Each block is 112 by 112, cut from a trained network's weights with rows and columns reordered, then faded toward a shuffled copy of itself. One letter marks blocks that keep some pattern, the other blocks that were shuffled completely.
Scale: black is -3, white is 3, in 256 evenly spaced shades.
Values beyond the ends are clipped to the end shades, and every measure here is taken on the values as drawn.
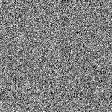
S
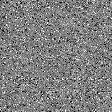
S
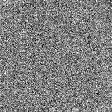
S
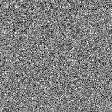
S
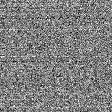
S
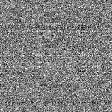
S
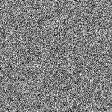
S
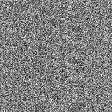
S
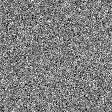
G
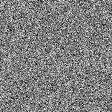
G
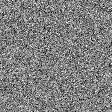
G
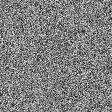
G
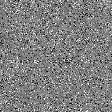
S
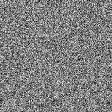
S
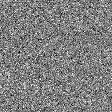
G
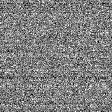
S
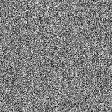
S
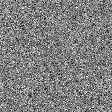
G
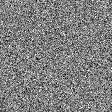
G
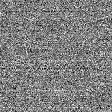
S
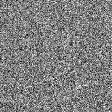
S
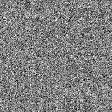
S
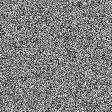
G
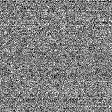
S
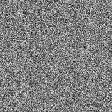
S
